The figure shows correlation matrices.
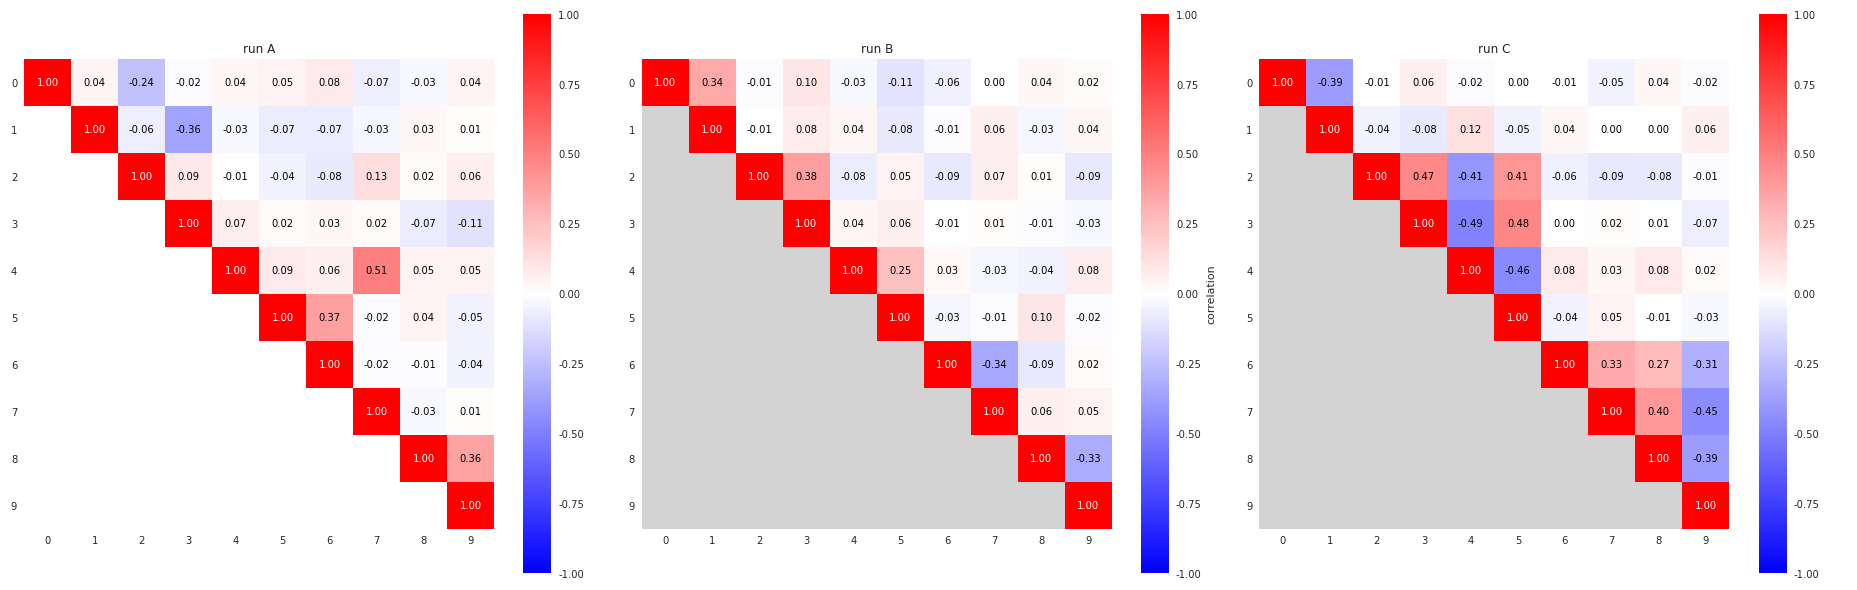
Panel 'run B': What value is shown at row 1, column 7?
0.06
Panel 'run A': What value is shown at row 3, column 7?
0.02
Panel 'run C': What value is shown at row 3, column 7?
0.02
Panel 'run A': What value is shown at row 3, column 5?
0.02
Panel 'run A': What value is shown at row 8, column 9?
0.36
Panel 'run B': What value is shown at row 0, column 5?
-0.11
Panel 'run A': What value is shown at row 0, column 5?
0.05
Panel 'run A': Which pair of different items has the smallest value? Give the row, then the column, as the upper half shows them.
1, 3
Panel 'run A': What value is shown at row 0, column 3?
-0.02
